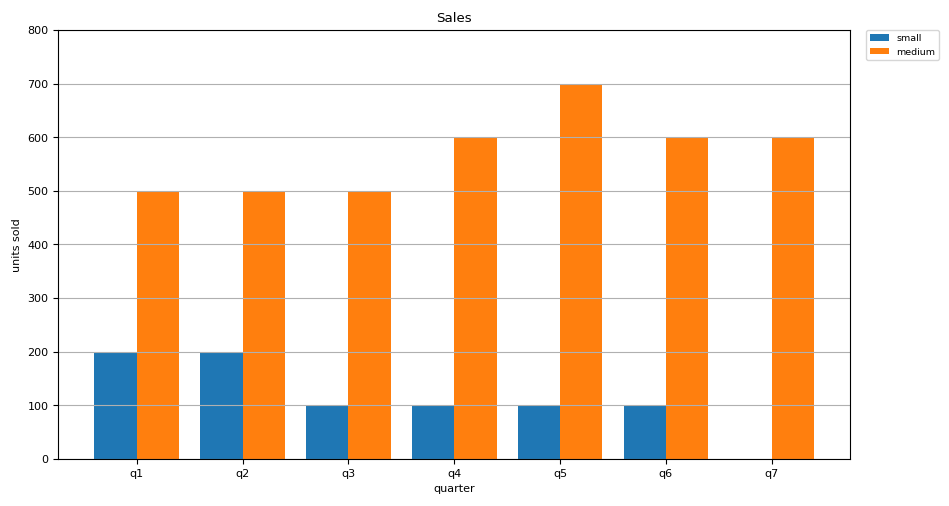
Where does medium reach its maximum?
q5
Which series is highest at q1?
medium
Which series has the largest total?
medium
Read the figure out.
Title: Sales
x-axis: quarter, ticks q1 q2 q3 q4 q5 q6 q7
y-axis: units sold, ticks 0 100 200 300 400 500 600 700 800
Legend: small, medium
Values:
small: 200 200 100 100 100 100 0
medium: 500 500 500 600 700 600 600
